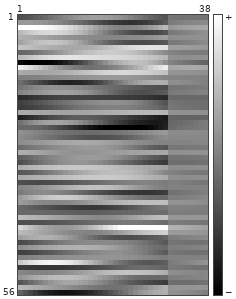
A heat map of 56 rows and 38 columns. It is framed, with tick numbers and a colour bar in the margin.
The right part is calmer, past a seam about 80% of the way across. The ninth with the lowest average is the middle right. There is no overall slope. The grain runs across in streaks.
